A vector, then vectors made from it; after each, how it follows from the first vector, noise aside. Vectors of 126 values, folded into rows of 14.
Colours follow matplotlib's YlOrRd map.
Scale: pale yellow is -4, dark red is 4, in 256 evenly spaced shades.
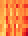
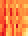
negated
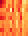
reversed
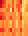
reversed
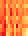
negated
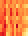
negated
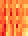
negated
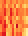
negated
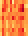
wrapped around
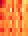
reversed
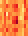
wrapped around
